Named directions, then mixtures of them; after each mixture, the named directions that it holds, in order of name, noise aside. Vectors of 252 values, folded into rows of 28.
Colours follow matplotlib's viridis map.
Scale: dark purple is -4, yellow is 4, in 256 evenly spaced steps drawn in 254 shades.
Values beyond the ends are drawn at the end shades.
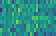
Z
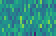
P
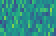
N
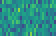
P, Z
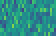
N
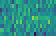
P, Z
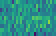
P, Z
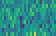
P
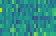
Z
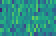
Z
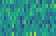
P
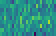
P, Z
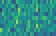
N, Z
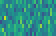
N, P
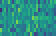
Z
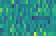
P, Z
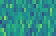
N, P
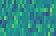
N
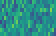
N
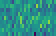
P, Z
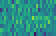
P, Z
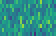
P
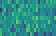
Z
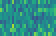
N, Z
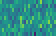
P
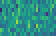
N, Z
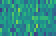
Z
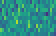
N, Z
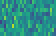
N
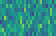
N, P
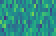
N, P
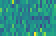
P, Z
